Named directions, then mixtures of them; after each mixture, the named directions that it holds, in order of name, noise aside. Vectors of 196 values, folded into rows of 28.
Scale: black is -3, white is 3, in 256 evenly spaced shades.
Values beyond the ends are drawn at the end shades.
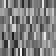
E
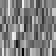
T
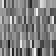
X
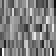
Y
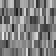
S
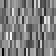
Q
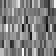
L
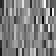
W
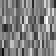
L, Q, W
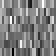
E, X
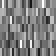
E, X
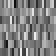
E, S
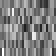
L, T, Y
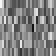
L, W, X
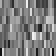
Y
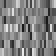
L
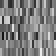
S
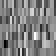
E, S, Y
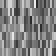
Q, S, T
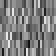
Q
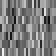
Q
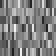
E, L, W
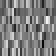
E, Q, Y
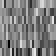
X
